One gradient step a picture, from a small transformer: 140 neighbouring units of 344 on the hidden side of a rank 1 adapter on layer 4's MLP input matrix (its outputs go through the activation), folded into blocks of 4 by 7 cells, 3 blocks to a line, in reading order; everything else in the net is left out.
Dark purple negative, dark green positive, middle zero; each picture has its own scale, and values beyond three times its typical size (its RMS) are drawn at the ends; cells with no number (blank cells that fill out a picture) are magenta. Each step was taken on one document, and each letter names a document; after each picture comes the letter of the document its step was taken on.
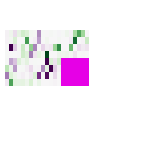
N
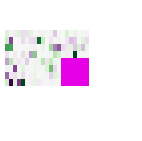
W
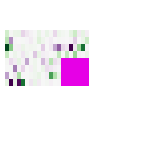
W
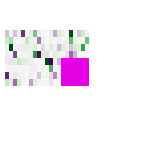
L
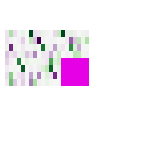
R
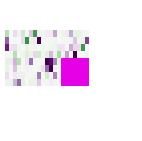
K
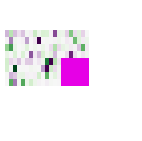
L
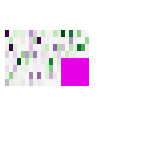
R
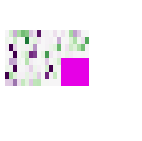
N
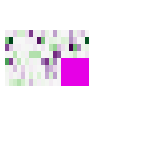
W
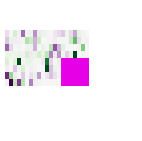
K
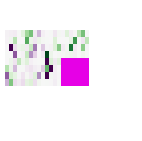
N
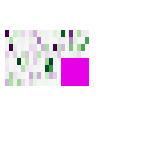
R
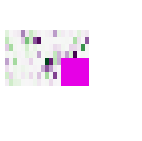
K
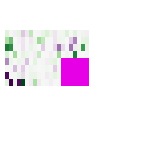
W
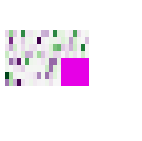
L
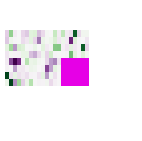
L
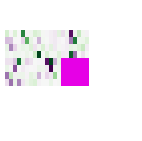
K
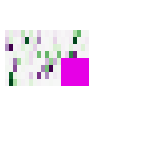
K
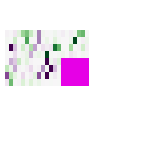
N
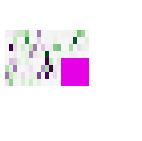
N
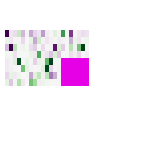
R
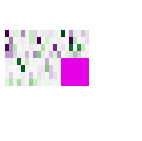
R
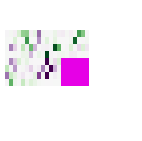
N
